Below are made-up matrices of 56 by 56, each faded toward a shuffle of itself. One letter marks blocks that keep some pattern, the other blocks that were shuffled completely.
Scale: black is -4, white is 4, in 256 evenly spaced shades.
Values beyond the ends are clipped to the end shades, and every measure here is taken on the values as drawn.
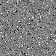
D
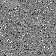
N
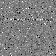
N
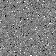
D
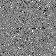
N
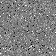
D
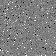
D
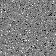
D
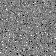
D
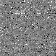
N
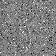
D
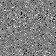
N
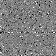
N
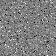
D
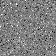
D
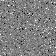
D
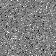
N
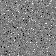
D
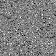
N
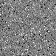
D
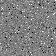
D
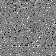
N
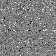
N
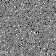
D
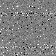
N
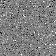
N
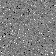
D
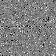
N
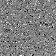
N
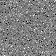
D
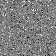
D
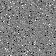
D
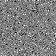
N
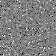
N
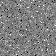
D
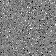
D
